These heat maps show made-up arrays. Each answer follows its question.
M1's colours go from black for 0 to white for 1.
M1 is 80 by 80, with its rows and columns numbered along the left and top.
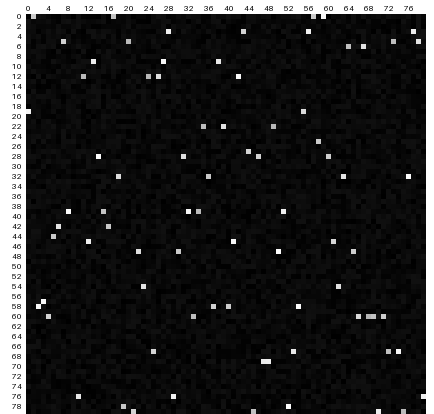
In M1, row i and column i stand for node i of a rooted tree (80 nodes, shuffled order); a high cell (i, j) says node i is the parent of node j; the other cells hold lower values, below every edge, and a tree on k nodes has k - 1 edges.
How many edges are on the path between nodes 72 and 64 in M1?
3
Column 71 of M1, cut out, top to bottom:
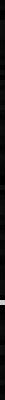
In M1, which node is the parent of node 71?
60
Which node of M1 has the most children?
60
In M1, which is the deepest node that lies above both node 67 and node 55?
19
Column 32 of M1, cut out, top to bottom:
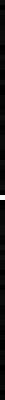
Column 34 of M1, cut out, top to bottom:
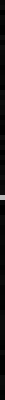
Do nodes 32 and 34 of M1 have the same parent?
yes
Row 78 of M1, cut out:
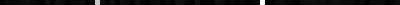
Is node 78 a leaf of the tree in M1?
no
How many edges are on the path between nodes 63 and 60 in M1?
6
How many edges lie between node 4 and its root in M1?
11
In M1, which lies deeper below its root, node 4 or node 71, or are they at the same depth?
the same depth
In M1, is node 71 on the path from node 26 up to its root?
no
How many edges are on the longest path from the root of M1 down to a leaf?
26
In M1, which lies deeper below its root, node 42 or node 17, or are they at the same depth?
node 42
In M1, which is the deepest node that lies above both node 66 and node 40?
60
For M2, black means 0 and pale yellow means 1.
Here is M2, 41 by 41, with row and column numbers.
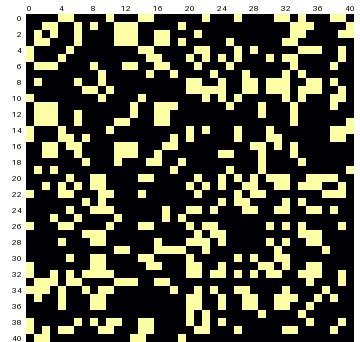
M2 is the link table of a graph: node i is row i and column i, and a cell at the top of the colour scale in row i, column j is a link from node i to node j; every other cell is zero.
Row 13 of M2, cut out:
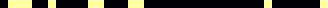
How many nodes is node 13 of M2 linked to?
10
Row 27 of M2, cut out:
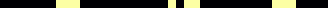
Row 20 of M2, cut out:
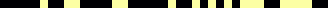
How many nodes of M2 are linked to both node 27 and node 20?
6
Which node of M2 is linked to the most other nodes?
node 32
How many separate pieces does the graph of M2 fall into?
1
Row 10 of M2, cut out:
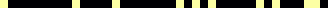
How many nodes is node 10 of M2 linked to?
10
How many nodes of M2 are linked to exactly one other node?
0
